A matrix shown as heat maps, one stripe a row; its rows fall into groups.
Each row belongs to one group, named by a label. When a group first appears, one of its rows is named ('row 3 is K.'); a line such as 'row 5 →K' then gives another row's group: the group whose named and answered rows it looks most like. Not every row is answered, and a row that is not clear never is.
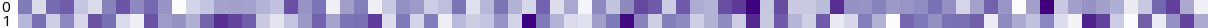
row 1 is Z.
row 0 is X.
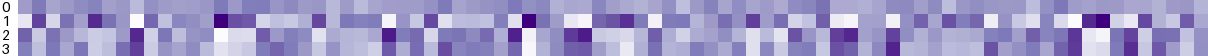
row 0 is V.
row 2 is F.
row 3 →F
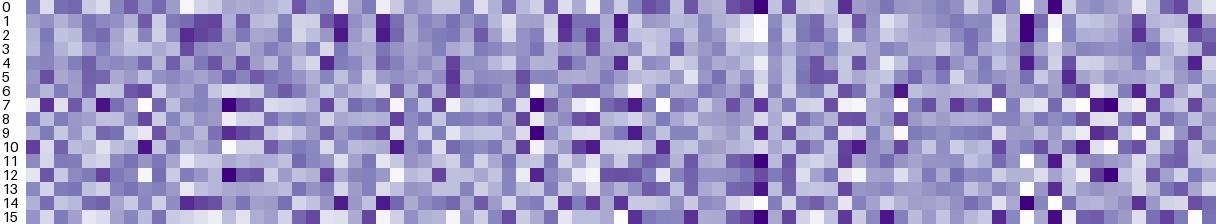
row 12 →Z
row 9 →Z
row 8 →F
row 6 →F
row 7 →Z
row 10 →F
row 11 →X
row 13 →X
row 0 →X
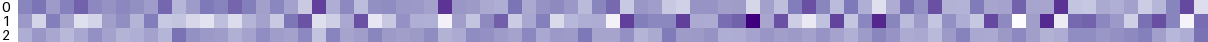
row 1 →X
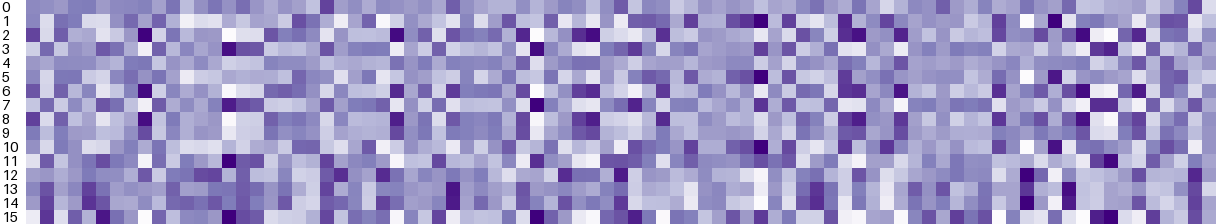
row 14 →V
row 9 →F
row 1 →X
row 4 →F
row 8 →F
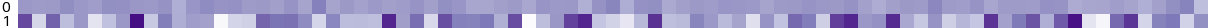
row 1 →F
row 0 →V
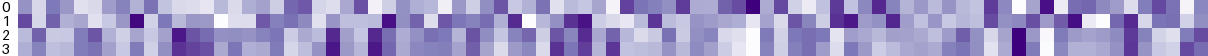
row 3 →V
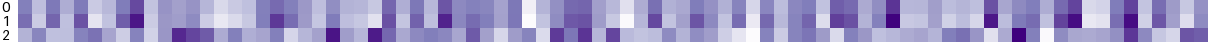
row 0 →F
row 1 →F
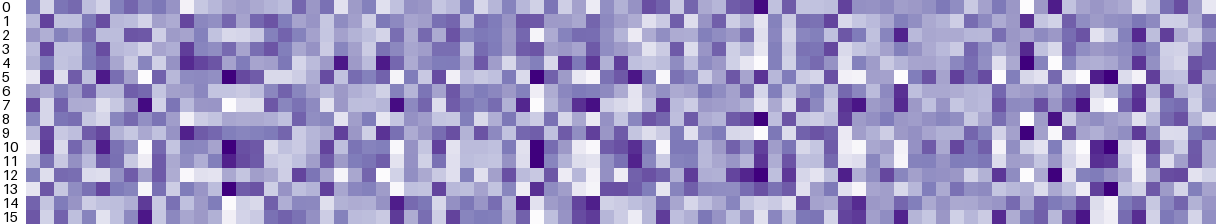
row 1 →V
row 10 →Z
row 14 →F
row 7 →F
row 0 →X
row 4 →V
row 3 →V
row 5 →Z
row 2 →F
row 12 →X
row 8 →X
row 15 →F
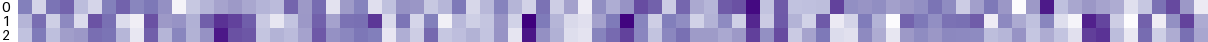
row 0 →X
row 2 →Z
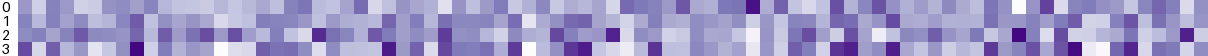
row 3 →F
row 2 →V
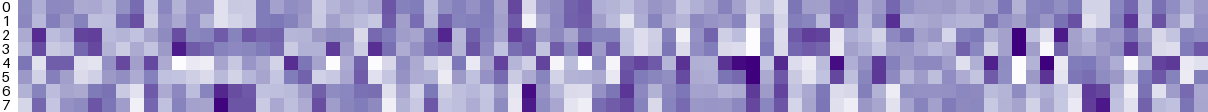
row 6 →Z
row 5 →X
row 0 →F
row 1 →F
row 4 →X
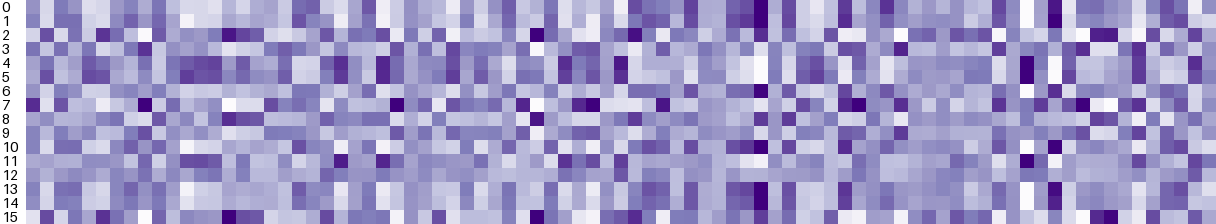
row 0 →X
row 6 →X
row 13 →X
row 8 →Z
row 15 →Z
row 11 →V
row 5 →V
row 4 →V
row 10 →X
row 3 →F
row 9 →F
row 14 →X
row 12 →V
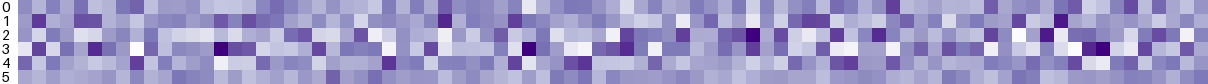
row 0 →F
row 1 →V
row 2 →X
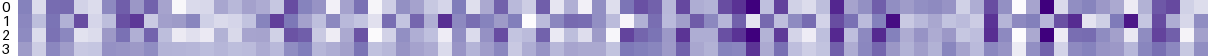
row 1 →F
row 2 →X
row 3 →X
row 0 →X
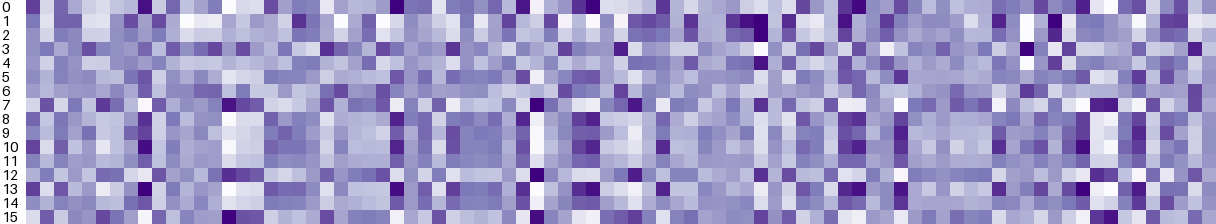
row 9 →F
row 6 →V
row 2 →X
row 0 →F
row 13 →F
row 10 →F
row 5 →F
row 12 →Z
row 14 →F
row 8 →F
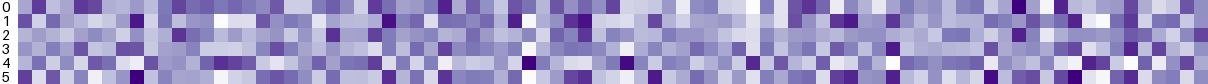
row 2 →V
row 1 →F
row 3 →F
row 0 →V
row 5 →F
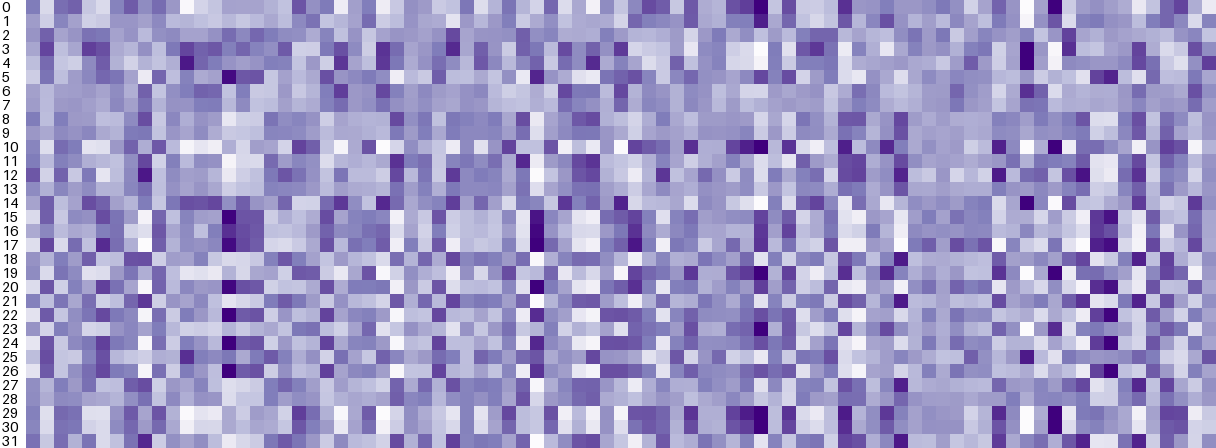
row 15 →Z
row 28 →F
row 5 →Z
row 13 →F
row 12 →F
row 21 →F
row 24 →Z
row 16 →Z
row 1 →X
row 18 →F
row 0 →X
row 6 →V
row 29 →X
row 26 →Z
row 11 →F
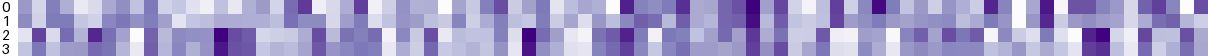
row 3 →Z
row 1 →X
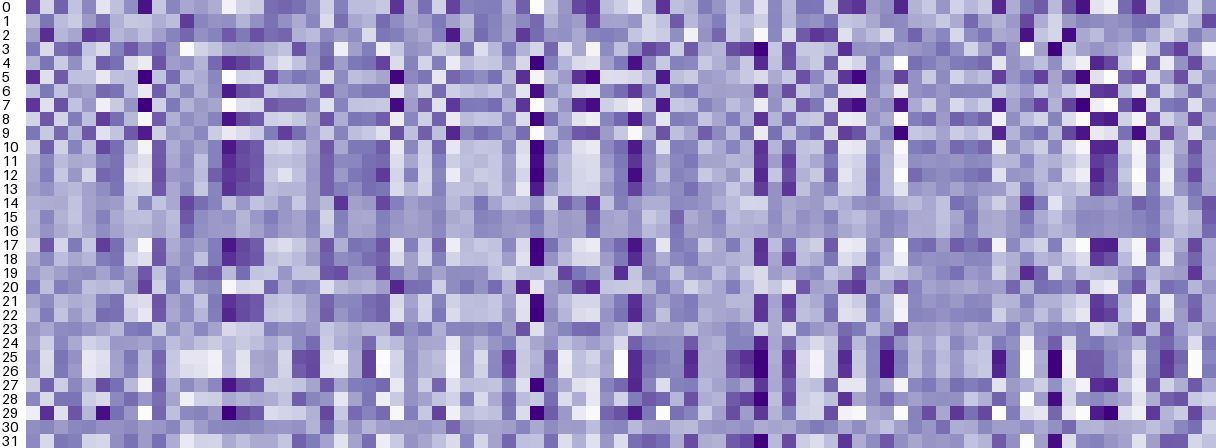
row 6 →Z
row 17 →Z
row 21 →Z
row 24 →X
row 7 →F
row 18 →Z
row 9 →F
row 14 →V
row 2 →V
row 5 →F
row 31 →X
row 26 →X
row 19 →V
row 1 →V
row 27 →Z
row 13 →Z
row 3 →X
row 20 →F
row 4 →Z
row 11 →Z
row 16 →V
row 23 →F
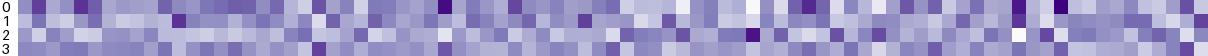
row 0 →V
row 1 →V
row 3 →V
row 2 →X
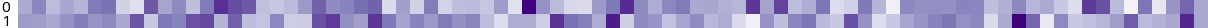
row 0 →Z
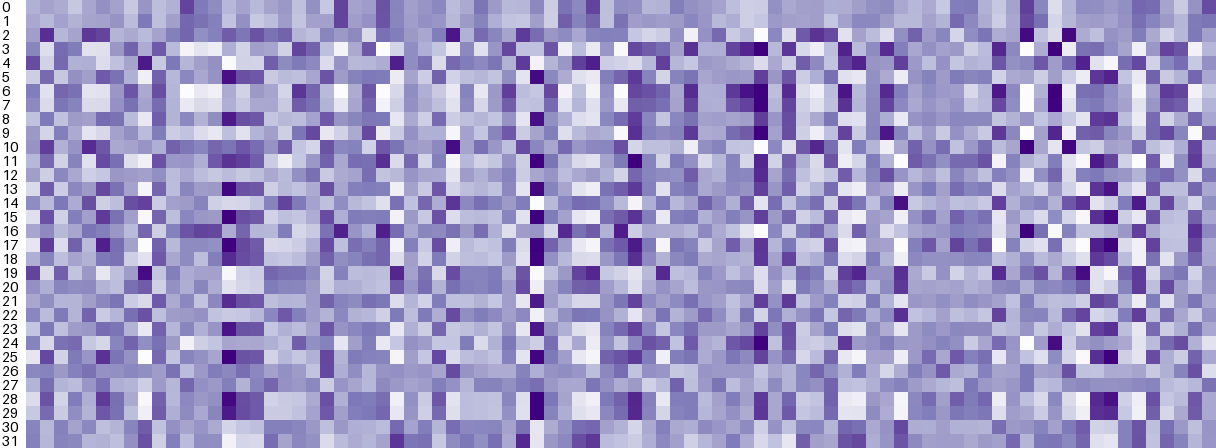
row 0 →V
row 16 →V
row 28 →Z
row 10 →V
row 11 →Z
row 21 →Z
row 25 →Z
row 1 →V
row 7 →X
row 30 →F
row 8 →Z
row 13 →Z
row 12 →X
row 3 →X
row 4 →F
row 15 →Z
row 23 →Z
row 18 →Z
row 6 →X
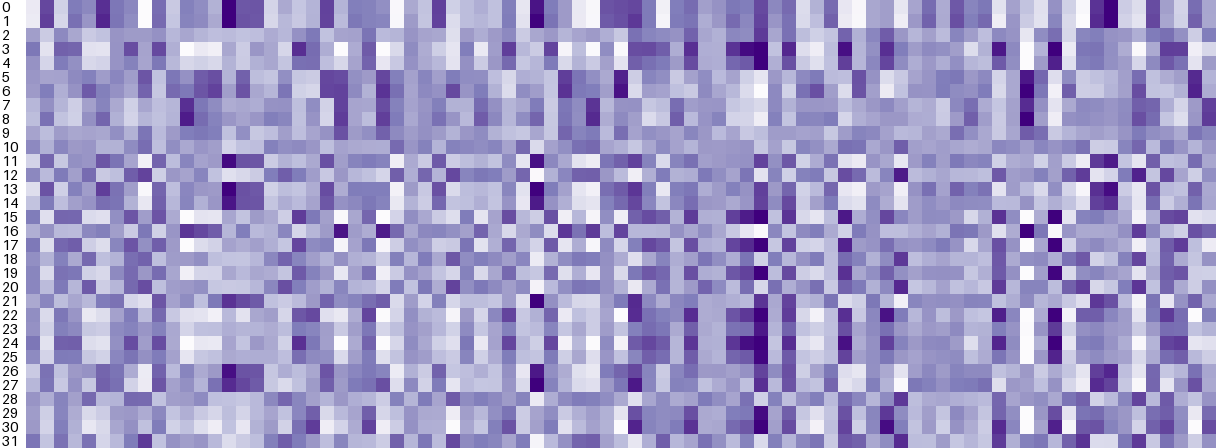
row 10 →F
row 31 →F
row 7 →V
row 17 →X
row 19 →X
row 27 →Z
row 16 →V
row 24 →X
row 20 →F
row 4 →X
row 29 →X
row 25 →X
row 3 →X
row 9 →V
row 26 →Z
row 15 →X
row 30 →X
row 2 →X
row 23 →X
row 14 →Z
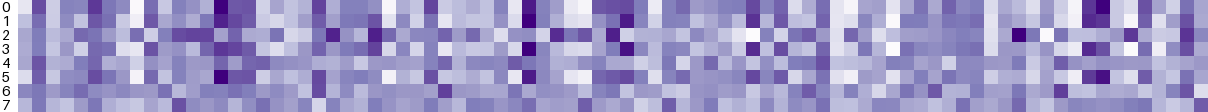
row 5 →Z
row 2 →V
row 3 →Z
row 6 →V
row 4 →V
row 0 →Z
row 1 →Z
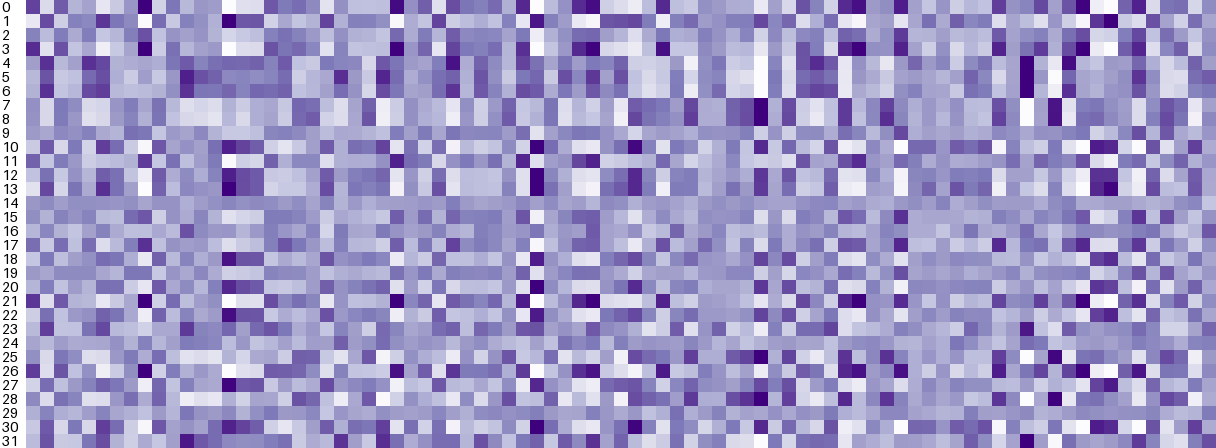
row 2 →F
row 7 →X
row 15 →F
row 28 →X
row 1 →Z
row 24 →V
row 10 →Z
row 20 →Z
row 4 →V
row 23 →V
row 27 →Z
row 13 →Z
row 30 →Z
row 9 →F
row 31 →V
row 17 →F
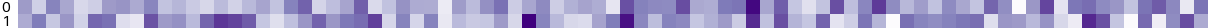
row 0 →X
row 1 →Z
